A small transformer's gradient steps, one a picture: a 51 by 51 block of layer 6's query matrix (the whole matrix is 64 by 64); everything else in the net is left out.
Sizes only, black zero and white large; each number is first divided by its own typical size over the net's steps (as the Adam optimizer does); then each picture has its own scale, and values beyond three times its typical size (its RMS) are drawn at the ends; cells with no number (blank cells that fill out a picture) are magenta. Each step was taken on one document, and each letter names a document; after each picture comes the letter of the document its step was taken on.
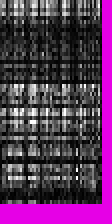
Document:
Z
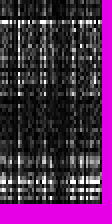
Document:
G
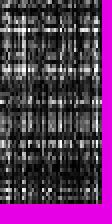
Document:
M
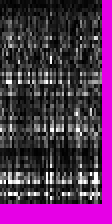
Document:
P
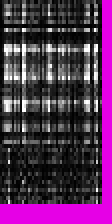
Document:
M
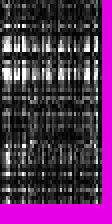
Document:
M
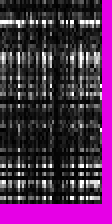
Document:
G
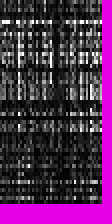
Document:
G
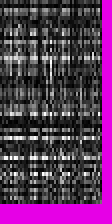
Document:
Z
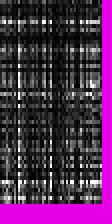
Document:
G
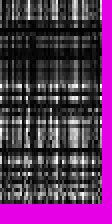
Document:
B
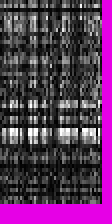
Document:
Z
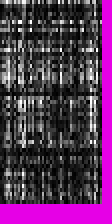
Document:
M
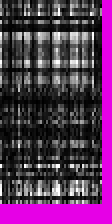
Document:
B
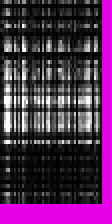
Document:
M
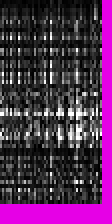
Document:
P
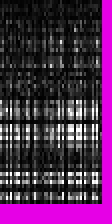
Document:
P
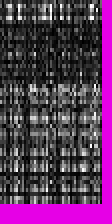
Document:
Z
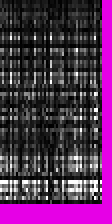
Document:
P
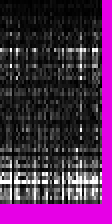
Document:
P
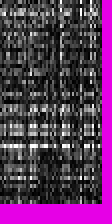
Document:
Z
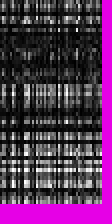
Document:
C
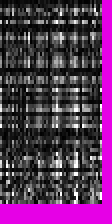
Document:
B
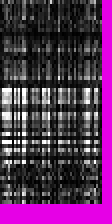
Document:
M
